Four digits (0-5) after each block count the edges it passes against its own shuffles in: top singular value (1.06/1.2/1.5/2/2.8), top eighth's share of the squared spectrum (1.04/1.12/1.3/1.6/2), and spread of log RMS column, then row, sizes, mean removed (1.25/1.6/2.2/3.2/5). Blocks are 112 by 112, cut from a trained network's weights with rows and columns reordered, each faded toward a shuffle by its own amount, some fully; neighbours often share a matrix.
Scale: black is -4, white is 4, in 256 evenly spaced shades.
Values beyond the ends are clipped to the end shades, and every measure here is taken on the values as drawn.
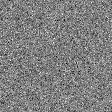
0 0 0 0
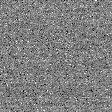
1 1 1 0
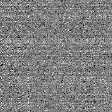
3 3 3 1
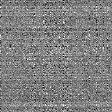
4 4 4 1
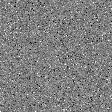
0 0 0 0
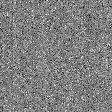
1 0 0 0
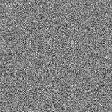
3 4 1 2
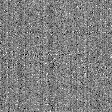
3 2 0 2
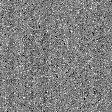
2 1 0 0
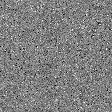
0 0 0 0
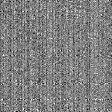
4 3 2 3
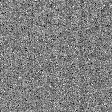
1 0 0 0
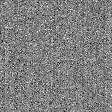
2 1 0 0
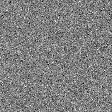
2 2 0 0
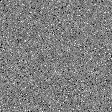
0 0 0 0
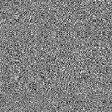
4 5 2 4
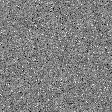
0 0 0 0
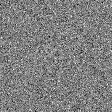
2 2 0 0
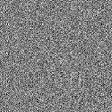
4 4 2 2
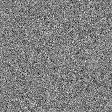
1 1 0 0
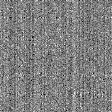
4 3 1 2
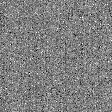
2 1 0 0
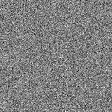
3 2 0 0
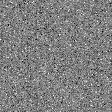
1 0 0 0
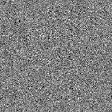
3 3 2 2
